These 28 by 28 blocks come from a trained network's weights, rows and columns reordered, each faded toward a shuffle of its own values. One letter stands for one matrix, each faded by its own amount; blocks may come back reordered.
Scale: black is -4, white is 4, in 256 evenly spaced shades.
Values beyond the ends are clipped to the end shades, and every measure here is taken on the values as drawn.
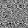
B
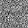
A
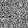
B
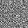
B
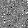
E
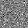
E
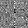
A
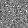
E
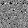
E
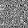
A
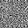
B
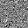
A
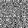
B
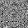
B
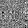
A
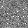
E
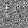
A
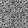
B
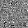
A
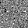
E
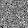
E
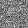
B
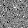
E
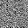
B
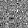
A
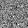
E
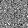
E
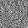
B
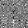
A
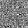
B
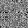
B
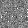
E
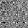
B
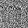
B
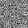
B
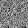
B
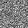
E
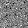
E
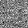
B
